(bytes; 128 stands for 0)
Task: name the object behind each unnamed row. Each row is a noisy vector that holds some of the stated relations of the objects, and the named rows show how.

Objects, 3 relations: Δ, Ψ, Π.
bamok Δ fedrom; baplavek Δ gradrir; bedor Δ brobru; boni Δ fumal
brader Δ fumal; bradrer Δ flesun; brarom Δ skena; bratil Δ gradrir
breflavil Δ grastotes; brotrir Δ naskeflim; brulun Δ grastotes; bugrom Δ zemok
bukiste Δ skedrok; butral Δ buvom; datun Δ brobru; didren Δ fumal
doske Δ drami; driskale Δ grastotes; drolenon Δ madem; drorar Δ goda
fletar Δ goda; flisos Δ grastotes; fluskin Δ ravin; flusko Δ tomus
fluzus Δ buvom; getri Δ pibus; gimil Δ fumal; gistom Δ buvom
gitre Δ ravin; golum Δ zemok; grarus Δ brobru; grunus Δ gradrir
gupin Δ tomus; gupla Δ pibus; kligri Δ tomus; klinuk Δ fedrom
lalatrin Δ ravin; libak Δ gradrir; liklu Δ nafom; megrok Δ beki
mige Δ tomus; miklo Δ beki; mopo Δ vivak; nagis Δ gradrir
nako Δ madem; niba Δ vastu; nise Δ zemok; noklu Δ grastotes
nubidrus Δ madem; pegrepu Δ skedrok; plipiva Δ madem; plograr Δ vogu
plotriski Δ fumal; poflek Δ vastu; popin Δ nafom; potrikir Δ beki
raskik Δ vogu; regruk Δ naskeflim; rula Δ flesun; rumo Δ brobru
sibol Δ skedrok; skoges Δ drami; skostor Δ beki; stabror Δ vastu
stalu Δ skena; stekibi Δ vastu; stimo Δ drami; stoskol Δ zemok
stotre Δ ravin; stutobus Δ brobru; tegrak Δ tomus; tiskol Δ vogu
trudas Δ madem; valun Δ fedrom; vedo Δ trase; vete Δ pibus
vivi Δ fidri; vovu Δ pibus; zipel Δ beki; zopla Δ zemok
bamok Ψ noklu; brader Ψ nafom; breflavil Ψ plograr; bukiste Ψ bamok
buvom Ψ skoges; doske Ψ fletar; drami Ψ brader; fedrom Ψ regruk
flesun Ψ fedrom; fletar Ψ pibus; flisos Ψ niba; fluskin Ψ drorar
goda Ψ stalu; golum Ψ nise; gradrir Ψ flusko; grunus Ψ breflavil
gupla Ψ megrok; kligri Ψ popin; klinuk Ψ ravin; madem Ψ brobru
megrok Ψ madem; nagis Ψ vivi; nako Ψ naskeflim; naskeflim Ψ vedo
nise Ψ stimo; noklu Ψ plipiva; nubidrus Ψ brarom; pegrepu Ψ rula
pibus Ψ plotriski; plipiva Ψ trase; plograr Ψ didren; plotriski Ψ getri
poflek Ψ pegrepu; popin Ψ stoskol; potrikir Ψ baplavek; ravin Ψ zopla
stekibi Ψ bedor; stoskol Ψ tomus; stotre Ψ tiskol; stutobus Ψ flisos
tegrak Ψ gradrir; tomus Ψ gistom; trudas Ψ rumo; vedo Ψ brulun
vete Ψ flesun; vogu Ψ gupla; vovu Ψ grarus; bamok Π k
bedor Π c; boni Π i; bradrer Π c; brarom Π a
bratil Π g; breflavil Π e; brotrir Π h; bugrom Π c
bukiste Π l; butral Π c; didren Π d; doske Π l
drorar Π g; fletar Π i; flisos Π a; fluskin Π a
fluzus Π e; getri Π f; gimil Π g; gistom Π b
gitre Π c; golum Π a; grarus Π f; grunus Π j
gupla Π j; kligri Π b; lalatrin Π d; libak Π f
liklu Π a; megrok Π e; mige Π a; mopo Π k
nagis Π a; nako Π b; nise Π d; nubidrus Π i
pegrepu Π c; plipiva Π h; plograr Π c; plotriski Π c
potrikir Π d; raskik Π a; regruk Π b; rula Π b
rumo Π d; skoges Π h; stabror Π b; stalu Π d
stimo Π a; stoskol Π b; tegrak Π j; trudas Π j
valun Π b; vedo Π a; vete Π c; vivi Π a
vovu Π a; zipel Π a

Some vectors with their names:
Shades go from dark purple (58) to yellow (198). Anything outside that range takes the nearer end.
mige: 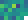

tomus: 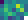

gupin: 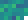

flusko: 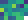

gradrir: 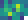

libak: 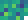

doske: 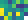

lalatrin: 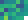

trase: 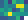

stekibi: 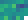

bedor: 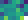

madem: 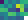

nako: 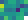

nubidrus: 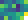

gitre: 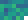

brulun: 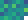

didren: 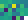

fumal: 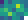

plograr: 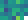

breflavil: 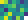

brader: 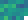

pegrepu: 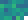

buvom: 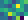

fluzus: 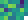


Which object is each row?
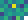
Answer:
baplavek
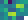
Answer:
zemok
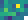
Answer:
vogu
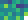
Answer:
nagis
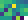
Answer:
grarus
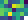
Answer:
pibus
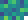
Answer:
gistom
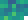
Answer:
golum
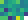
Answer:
mopo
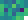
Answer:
fletar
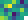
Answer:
megrok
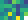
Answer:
gimil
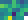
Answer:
regruk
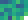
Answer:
brotrir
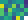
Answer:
plotriski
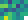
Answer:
nise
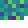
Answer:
popin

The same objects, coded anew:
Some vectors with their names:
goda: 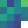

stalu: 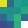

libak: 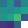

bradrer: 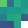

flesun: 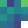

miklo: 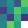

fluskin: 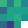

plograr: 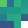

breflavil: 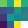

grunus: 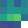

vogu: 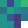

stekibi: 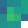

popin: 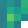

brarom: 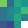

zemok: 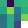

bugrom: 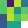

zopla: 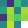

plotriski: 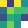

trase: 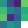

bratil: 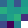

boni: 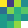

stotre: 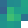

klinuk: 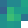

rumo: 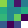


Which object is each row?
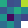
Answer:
beki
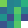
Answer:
potrikir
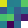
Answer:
madem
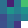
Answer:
tomus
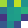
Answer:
getri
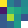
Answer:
doske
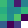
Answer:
bedor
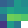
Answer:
tegrak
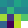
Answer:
bukiste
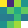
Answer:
didren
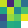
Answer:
stoskol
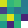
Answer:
trudas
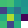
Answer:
drolenon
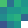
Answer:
brotrir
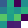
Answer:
datun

